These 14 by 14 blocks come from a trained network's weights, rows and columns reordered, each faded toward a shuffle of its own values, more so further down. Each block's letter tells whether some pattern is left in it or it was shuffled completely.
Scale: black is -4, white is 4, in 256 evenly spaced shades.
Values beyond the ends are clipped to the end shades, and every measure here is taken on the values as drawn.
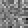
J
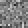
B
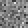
B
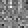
J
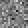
B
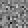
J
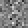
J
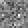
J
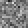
B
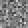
B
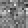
J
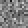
B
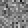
B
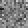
B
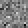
J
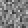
B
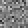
B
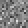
B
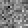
B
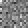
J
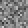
B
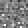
B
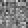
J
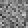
J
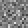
J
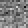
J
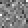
B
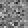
B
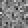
B
